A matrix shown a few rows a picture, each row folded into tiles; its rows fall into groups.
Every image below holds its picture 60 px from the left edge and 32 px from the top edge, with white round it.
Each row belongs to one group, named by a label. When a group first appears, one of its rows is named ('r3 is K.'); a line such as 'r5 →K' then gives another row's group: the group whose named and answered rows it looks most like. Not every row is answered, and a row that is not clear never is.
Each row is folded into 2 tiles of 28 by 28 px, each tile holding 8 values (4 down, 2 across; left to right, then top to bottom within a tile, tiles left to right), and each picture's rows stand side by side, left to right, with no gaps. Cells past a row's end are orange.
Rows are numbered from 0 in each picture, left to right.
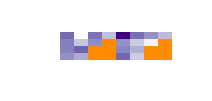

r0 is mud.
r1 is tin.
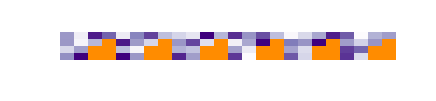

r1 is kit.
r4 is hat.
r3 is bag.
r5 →mud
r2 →kit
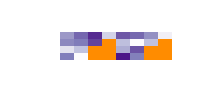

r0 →bag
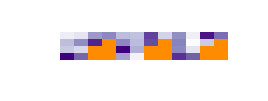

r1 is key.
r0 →hat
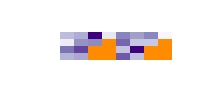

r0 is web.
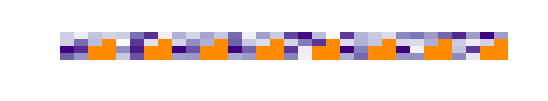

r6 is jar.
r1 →web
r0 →mud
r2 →mud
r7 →tin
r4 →bag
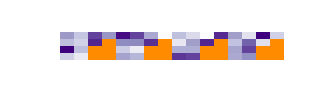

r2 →hat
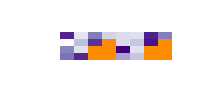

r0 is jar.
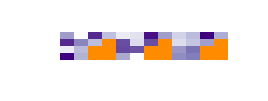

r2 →web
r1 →key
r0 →kit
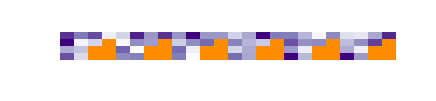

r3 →kit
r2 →bag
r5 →hat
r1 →jar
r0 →tin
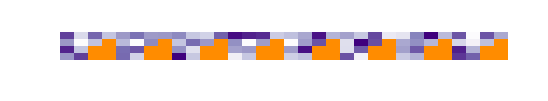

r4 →web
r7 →mud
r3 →tin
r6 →web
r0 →mud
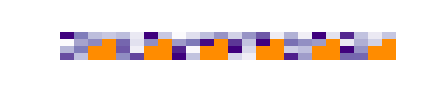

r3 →key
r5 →mud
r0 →bag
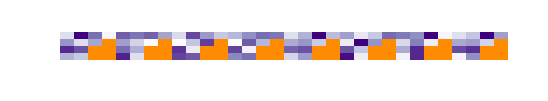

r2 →jar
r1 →tin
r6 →web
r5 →hat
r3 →jar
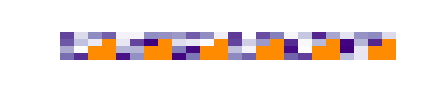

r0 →kit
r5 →key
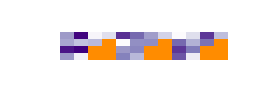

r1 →bag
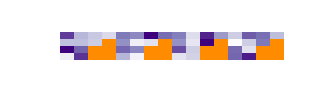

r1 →tin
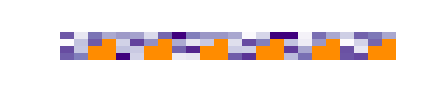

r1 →hat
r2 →tin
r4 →mud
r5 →jar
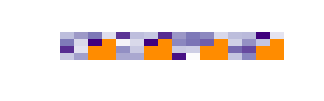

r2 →bag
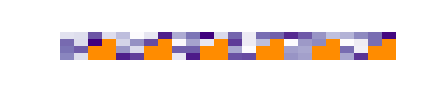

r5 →jar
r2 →web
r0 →key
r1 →hat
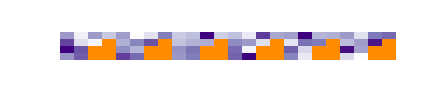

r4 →bag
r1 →hat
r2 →web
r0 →mud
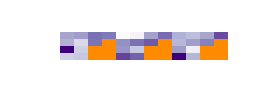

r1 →hat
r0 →key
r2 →hat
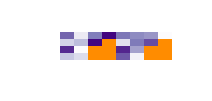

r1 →bag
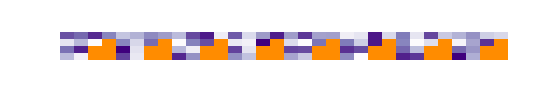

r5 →key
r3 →jar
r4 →tin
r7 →bag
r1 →key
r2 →bag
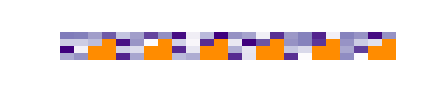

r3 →hat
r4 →bag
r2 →jar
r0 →jar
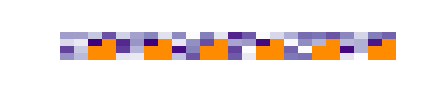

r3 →bag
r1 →key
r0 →jar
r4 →jar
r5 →key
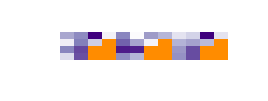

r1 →mud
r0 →web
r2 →web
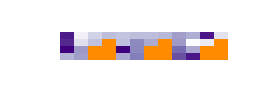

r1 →mud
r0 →mud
